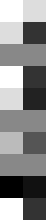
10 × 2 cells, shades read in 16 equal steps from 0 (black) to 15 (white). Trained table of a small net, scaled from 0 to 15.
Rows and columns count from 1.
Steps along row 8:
same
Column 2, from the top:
13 3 8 3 2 8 5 8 1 3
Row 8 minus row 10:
-7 5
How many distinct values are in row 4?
2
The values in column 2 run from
1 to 13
